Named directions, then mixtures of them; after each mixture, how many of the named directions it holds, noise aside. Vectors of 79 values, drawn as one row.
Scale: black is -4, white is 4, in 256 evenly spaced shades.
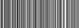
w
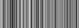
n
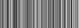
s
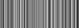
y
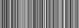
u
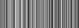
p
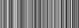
one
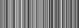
one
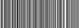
one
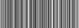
one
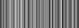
two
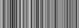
one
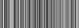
three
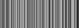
three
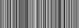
two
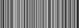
one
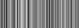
three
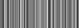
two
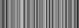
three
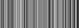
one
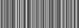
three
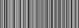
two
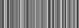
two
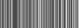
one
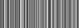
two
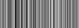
one
